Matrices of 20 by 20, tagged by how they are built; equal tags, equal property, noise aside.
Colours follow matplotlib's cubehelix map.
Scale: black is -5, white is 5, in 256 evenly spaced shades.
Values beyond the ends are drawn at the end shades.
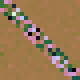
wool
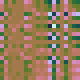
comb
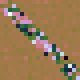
wool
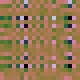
comb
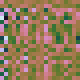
comb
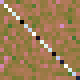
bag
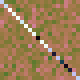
bag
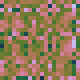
comb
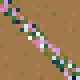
wool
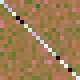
bag
